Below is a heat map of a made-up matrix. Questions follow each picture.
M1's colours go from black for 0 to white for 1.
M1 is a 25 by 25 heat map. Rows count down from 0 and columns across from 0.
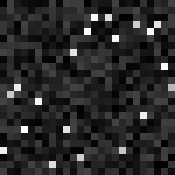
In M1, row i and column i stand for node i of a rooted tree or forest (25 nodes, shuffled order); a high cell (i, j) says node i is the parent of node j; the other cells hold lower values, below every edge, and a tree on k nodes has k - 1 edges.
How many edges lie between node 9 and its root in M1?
1
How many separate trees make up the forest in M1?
5
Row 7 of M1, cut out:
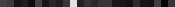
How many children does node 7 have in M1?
1
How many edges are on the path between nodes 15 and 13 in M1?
2
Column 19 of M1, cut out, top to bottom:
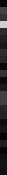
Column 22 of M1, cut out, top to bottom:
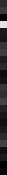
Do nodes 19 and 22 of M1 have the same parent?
yes
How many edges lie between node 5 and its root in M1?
1
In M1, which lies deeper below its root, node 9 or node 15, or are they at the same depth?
node 15
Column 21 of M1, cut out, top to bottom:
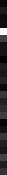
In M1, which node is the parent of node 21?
4
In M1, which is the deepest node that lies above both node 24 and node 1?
12
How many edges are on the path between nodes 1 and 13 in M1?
1
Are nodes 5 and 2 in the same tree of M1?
no
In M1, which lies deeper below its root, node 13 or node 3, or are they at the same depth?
node 13
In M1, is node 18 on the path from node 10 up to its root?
yes
